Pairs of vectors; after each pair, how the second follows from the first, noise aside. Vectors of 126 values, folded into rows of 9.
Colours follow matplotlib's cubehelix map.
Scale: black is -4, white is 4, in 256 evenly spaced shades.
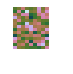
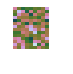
reversed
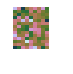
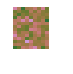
shrunk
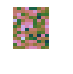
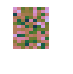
wrapped around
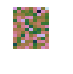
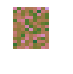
shrunk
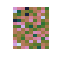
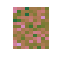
shrunk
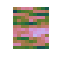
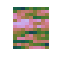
reversed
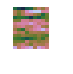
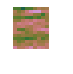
shrunk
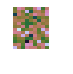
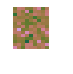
shrunk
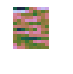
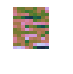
reversed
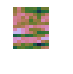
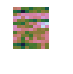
reversed
